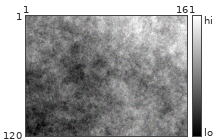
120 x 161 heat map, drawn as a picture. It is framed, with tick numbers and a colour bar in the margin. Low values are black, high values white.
There are no lone odd cells. The halves do not mirror each other. The ninth with the highest average is the top right. On average the colour sits 50% of the way up the scale. Values rise toward the top right.
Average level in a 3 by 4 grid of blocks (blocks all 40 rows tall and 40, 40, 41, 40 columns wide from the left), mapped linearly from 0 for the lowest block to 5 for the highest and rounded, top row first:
2345
1123
0132
